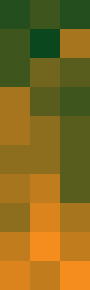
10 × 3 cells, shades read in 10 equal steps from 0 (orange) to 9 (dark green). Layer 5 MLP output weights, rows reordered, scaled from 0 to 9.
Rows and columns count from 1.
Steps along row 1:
down up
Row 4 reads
3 6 7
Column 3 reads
8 3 6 7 6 6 6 3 2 0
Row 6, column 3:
6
